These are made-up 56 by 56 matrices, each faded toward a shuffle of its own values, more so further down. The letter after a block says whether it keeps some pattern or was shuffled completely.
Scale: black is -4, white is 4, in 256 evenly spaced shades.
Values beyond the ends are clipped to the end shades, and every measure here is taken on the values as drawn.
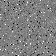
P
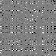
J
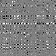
J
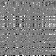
J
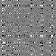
J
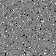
P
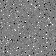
P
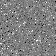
P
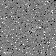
P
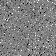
P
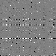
J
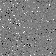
P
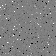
P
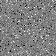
P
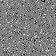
P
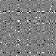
J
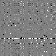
J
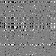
J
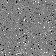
P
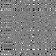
J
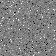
P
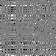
J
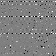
J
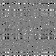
J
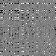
J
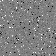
P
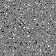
P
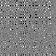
J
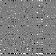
J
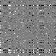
J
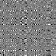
J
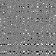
J
